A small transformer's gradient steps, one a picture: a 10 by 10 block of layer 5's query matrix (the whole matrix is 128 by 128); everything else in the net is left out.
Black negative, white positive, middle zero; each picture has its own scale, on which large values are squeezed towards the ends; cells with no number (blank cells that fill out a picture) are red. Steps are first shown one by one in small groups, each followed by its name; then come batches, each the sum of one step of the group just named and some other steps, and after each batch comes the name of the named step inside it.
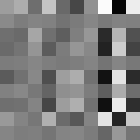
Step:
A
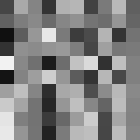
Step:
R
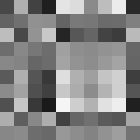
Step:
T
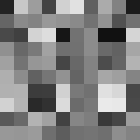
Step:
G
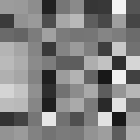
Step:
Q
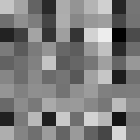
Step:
G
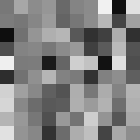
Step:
R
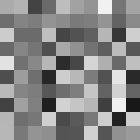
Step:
T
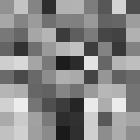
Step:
G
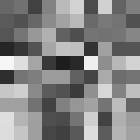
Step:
R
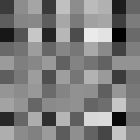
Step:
G
